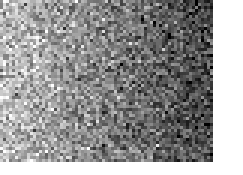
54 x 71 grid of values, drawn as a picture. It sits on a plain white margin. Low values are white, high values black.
Slope: up to the right. Grain: fine. Stripes: none. Histogram: bell-shaped.
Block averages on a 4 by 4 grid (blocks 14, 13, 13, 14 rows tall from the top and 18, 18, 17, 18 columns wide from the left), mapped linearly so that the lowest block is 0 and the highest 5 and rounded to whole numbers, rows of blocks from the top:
0235
0235
0235
0235
